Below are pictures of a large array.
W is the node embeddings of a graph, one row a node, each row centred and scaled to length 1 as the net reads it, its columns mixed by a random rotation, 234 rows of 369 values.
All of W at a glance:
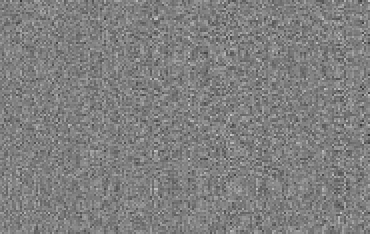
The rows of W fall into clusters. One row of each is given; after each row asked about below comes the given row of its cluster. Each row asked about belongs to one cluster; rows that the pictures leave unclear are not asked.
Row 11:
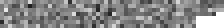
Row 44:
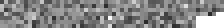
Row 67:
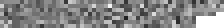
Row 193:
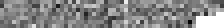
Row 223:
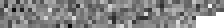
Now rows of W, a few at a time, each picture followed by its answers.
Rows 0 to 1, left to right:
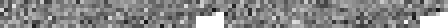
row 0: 44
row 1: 44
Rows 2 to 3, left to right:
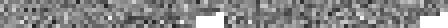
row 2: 44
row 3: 11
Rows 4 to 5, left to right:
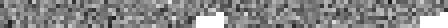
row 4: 193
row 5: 223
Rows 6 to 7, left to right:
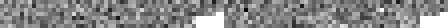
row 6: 11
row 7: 223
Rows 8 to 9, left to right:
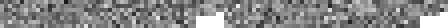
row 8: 67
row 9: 44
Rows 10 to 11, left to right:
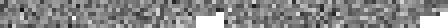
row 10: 223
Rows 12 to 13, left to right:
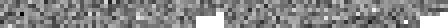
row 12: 11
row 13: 44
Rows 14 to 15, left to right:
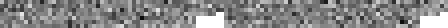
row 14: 223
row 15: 67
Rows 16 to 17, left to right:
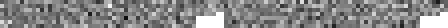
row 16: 67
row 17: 193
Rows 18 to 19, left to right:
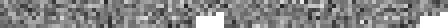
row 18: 193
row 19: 193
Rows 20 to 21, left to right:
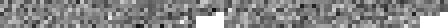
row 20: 44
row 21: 223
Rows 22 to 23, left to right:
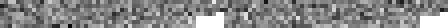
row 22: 223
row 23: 223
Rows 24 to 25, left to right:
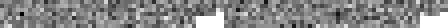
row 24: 11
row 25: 223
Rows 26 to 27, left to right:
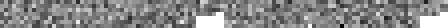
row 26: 44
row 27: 67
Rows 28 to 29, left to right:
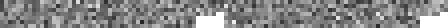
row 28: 193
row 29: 67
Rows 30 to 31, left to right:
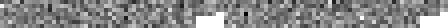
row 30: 67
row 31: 11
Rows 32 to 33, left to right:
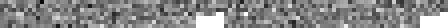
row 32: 223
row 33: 223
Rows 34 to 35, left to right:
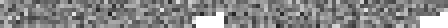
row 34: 11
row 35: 11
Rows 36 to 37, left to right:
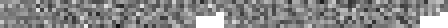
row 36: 67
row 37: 67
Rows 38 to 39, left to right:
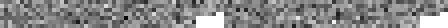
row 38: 67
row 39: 223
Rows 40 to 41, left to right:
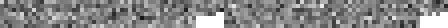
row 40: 223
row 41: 193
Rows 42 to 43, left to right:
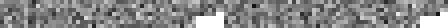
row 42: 11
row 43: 11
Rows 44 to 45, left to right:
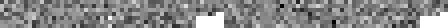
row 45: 193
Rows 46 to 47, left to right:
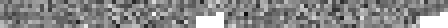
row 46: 67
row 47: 11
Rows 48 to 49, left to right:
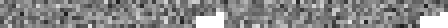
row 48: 11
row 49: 193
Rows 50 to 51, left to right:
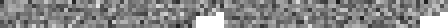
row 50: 193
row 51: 67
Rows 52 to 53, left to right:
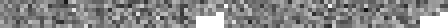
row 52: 67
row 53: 67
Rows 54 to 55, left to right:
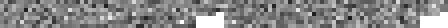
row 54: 44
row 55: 67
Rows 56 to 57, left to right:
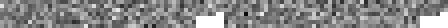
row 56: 67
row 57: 11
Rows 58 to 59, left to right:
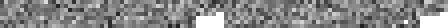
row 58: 193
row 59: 44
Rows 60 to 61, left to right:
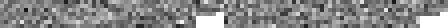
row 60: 44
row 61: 11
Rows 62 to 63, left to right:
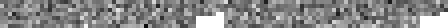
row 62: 67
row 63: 223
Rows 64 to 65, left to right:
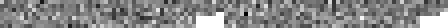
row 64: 223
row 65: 11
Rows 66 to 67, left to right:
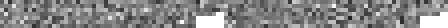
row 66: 44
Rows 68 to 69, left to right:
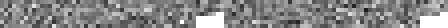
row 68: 44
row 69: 67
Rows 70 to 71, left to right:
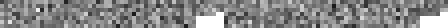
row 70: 67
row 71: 11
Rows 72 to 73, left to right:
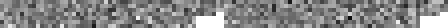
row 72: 11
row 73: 67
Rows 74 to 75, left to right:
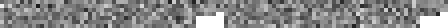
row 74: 67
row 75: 11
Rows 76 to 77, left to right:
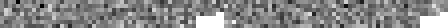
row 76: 223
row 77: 67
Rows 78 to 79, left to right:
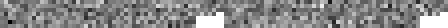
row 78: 193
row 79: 193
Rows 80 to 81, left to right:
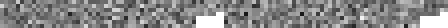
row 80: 67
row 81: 11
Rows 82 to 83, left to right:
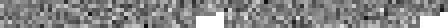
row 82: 67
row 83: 223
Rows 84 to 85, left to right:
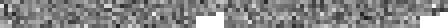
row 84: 67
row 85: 223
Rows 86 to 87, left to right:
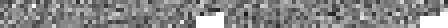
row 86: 44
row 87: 11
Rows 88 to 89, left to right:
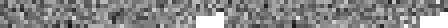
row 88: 223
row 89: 223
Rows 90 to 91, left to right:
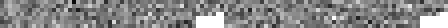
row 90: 193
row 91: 44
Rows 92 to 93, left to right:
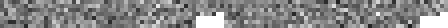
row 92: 193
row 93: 67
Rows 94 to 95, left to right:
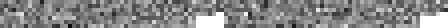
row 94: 223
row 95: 223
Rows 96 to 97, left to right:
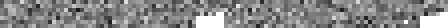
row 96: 193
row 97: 44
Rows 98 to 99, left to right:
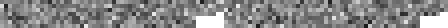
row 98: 67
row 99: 44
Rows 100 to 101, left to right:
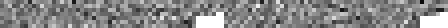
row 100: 193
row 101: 44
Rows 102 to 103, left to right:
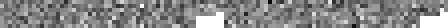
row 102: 67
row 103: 11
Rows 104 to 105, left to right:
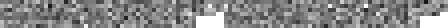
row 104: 67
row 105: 67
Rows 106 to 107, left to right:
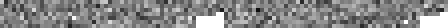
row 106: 223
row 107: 44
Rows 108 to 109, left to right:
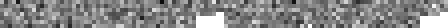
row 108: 223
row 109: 67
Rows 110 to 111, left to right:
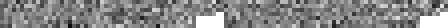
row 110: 223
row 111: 193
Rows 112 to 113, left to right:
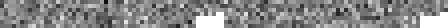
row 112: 193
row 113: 223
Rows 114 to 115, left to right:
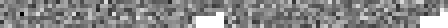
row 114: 11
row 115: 11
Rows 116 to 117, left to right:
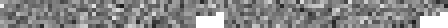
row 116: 67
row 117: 193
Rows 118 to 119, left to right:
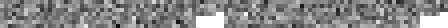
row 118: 67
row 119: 223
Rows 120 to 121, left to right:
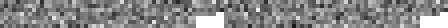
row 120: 223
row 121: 223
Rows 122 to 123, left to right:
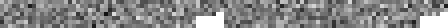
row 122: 11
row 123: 193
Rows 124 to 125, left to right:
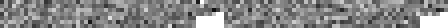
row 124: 44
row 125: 44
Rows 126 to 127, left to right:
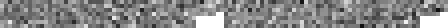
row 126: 67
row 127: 44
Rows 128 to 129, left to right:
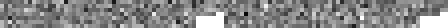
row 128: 67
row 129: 11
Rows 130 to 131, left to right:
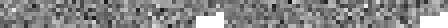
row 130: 193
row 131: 67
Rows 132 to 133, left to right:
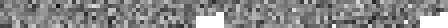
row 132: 193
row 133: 44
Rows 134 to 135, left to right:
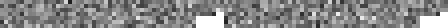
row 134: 11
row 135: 11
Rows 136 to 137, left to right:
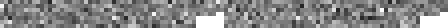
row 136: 67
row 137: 223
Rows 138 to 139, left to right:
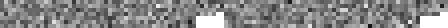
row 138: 193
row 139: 67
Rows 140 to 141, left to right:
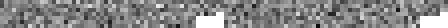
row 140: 193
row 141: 11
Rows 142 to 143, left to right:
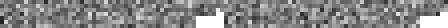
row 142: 11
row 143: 11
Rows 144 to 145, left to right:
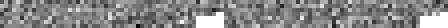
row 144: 44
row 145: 193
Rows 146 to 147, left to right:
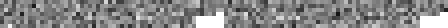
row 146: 11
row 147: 223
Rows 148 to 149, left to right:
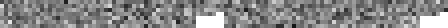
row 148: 67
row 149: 223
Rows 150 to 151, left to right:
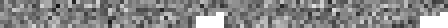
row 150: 193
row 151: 193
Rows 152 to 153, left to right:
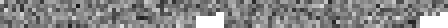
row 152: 223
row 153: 193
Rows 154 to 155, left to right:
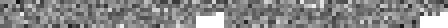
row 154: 223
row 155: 193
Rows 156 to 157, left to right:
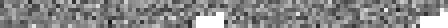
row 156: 193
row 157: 11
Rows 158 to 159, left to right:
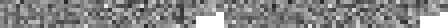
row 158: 67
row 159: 67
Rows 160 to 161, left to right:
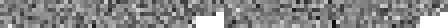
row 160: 11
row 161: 193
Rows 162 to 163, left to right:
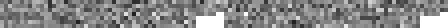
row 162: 67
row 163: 223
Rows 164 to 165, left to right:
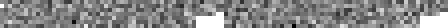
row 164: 67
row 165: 223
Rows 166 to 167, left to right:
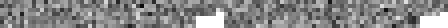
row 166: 11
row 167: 193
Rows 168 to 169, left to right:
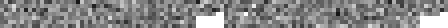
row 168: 44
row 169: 223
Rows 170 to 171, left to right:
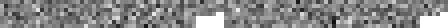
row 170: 67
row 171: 193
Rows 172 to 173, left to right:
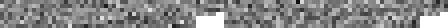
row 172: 44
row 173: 193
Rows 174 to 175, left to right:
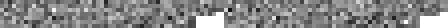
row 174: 44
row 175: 44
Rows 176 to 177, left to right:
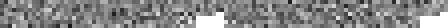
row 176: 223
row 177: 67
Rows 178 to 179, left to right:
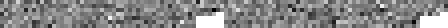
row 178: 44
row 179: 193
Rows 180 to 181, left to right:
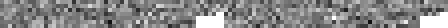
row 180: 193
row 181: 44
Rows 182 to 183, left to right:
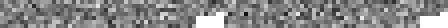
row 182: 193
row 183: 11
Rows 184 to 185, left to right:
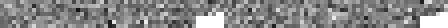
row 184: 193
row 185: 44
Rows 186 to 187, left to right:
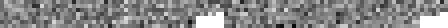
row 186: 193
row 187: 223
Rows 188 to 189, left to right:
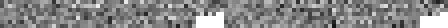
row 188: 193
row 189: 193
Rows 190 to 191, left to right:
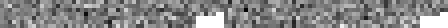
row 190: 193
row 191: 223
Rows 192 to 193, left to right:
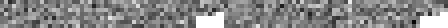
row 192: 44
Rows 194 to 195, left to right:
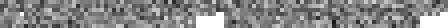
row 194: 223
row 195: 193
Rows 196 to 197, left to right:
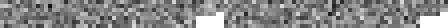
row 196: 67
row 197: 11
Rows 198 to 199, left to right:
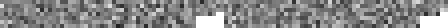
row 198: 67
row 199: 11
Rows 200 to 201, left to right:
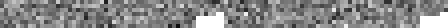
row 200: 193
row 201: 223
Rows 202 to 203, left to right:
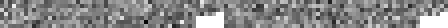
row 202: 44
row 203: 193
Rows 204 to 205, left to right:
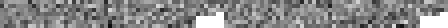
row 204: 193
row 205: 44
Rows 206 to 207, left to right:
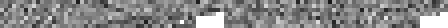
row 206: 44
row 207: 193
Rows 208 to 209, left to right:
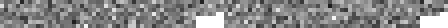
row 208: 67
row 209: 44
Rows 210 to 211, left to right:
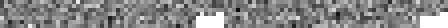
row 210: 193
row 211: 223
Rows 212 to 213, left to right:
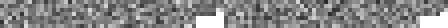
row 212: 11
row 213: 11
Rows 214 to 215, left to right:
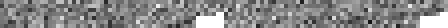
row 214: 193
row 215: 44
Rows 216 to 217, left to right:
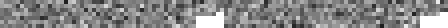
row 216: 67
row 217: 223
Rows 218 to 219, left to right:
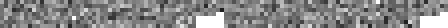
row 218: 223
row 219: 67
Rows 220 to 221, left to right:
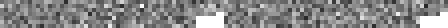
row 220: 67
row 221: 11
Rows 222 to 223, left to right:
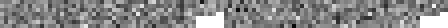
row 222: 67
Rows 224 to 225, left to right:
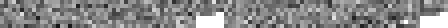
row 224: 223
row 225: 44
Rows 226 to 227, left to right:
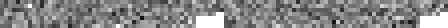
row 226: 223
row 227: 193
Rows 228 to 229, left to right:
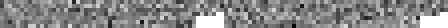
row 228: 193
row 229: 223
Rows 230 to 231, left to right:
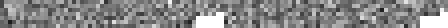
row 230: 193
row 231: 11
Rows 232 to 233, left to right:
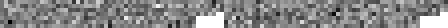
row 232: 193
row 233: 11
